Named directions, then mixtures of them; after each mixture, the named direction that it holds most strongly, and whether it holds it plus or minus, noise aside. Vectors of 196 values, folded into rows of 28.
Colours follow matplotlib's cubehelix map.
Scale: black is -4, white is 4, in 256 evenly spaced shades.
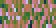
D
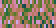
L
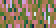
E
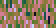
E, minus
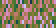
L, minus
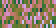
L, minus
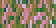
L, minus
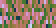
D, minus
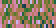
L, plus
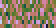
L, plus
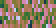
D, plus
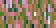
E, plus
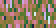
E, plus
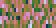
D, minus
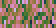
L, plus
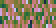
D, plus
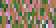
L, minus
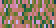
L, plus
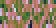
D, plus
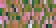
D, minus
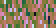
E, minus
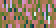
E, plus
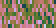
L, plus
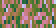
L, minus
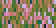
L, minus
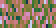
D, minus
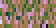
D, minus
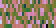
L, plus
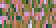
D, minus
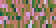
D, minus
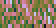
E, plus
